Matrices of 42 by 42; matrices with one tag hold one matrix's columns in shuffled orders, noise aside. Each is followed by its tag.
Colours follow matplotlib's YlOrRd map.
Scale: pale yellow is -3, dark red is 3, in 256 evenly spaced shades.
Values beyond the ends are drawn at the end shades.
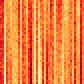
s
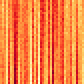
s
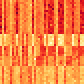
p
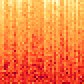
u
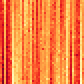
s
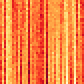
s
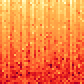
u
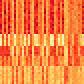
p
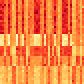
p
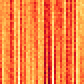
s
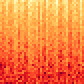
u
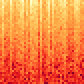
u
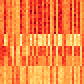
p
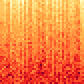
u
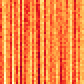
s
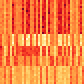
p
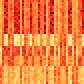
p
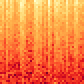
u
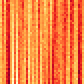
s
